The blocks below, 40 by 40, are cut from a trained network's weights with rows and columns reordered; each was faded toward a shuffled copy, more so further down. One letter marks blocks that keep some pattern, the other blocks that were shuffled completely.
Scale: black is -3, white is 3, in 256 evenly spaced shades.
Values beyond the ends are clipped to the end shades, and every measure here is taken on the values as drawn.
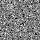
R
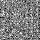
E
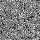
R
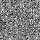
R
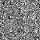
E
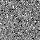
R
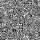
E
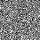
E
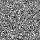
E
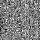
E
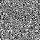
E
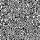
E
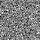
E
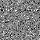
E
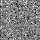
E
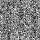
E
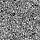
R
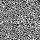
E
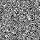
E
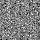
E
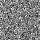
R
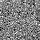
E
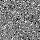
R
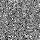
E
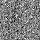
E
